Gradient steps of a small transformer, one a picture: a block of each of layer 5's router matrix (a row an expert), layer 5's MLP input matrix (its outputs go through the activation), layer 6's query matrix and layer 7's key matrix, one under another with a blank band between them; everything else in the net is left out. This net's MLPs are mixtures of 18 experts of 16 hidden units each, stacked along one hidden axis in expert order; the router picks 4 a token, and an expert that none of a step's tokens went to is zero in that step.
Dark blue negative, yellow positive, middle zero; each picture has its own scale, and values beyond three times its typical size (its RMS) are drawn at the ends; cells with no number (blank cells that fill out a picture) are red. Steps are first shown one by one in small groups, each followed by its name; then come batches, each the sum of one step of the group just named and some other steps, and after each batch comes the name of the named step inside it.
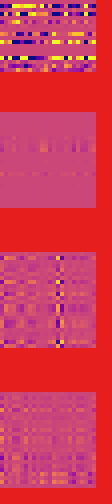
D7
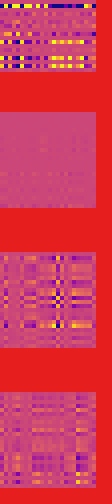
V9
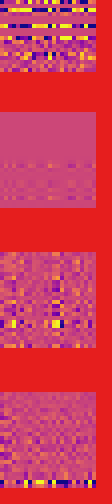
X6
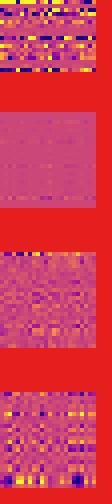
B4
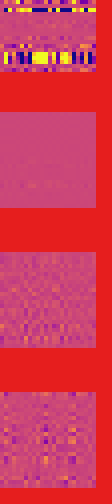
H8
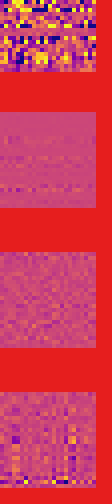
H8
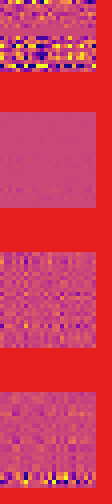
B4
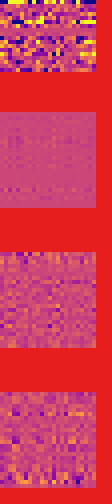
B4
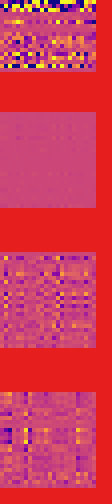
V9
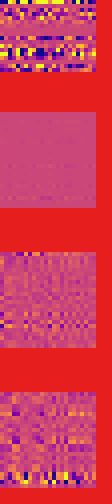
B4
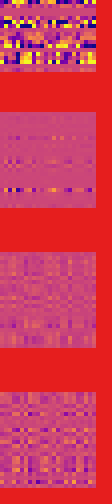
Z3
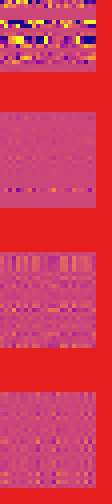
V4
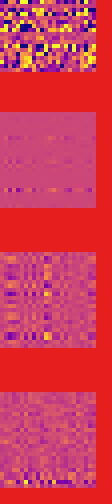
Z3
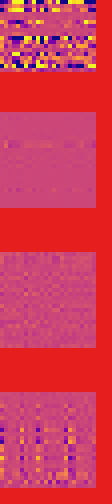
V4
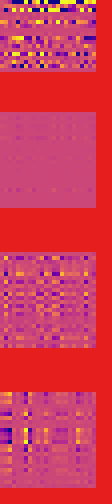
V4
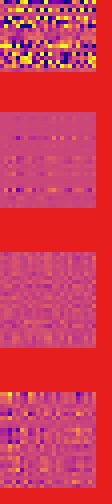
Z3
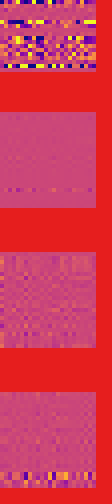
V4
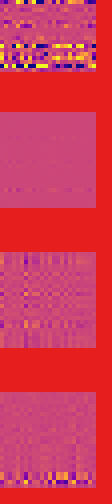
Z3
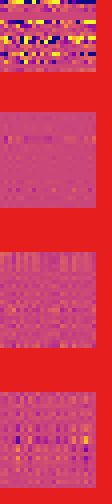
V4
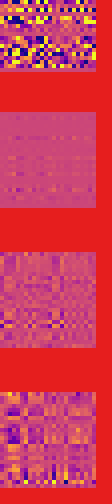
V4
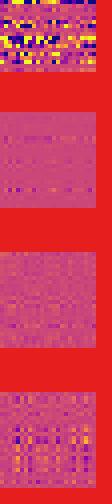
Z3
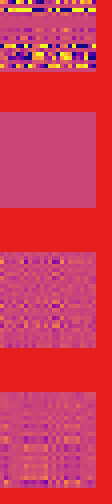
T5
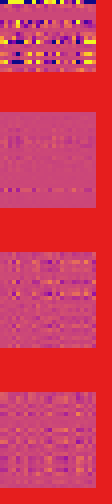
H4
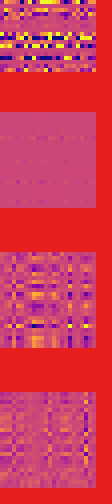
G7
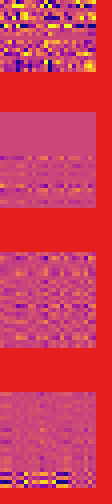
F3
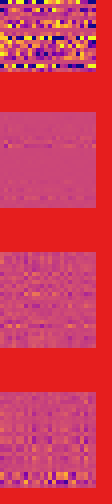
G7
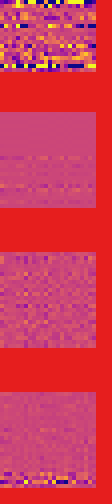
F3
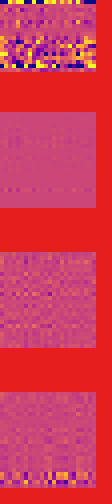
H4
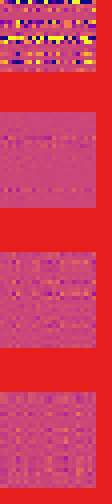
H4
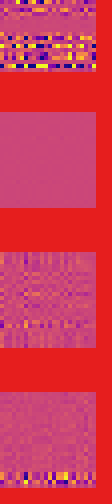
G7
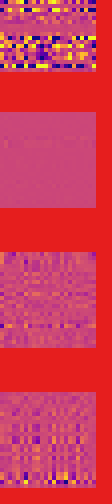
G7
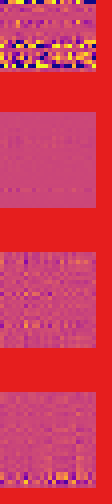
H4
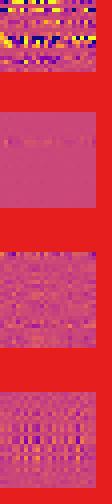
G7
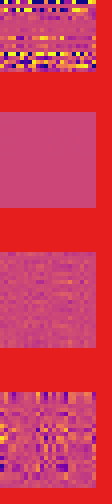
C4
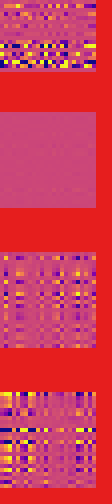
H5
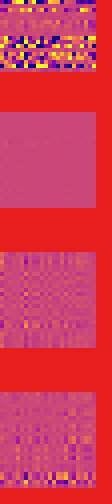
C4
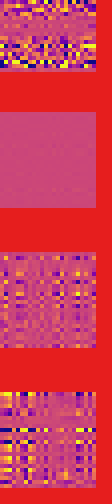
H5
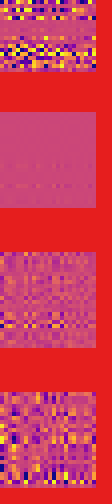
C4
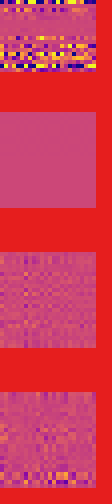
C4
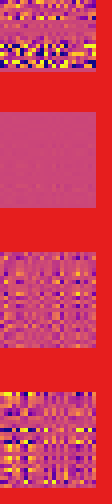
H5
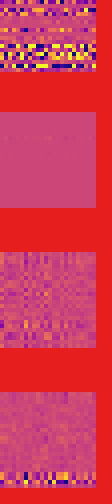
C4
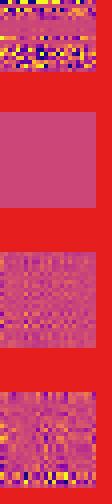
C4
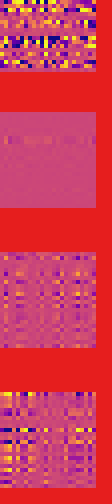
H5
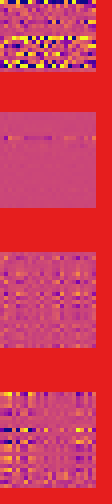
H5
